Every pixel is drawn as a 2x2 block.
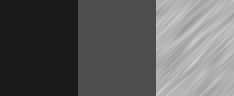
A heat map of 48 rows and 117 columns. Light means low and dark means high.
It is made of 1 by 3 panels. Panel 1,1: very high, flat. Panel 1,2: high, flat. Panel 1,3: low, slanting up to the right, faint in contrast.
